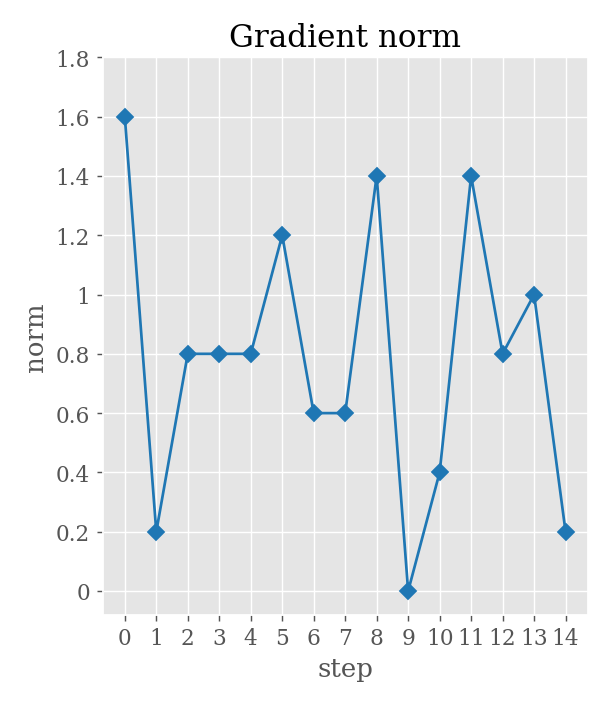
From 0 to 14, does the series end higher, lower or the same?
lower
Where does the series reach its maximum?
0
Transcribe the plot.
Title: Gradient norm
x-axis: step, ticks 0 1 2 3 4 5 6 7 8 9 10 11 12 13 14
y-axis: norm, ticks 0 0.2 0.4 0.6 0.8 1 1.2 1.4 1.6 1.8
Values:
1.6 0.2 0.8 0.8 0.8 1.2 0.6 0.6 1.4 0 0.4 1.4 0.8 1 0.2
